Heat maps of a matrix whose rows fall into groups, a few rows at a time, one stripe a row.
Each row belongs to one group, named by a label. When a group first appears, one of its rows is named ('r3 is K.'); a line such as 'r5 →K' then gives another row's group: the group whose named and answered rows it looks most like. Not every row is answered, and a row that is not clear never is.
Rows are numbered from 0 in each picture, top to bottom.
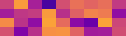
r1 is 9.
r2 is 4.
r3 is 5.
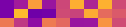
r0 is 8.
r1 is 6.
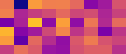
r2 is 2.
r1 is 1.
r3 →1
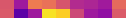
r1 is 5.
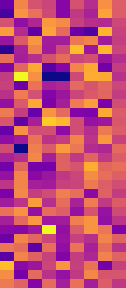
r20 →6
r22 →2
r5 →8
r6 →1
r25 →9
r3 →4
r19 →6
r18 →6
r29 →1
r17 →2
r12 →4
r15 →8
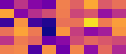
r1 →1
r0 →6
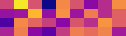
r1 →2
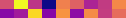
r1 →2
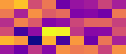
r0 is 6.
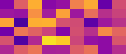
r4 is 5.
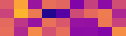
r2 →4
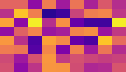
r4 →4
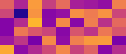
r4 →9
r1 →8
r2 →2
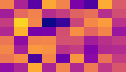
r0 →4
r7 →2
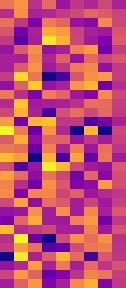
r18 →5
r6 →2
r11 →6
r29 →2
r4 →5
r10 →4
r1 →6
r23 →2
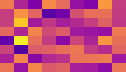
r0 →4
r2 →6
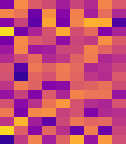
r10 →9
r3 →1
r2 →9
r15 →8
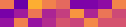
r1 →8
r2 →6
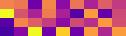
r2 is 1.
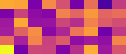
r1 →6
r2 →6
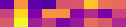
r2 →6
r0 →6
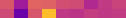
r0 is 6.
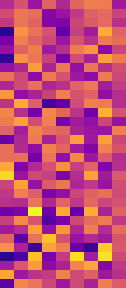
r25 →2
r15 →8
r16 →4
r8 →4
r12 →4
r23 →2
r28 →8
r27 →4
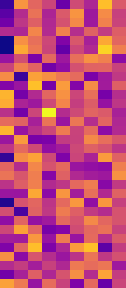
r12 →9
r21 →2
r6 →9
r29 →9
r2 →8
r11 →1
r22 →8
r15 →6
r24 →6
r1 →8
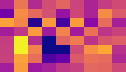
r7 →6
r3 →2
